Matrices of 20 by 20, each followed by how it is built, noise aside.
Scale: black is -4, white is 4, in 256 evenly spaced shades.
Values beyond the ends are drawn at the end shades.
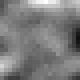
smooth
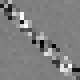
banded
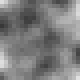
smooth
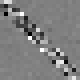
banded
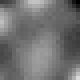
smooth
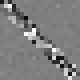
banded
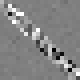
banded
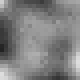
smooth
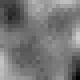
smooth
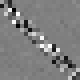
banded
